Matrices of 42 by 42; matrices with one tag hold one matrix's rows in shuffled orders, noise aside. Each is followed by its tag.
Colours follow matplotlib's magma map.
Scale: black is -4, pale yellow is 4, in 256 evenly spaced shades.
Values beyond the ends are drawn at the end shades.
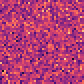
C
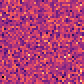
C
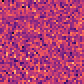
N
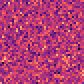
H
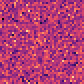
N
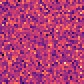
C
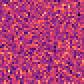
H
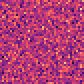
C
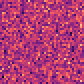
C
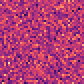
H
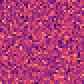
H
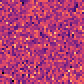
N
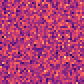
C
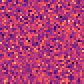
H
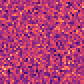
H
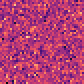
N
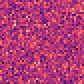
N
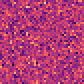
N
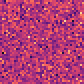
C
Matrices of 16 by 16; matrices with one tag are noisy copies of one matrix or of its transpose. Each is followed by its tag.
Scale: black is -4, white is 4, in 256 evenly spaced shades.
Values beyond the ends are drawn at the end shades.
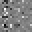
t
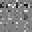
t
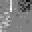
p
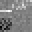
p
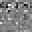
t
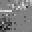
p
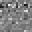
t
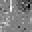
p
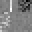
p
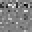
t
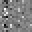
t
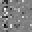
t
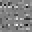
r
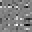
r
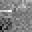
p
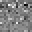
t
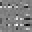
r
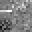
p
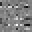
r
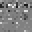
t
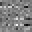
r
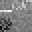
p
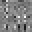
r
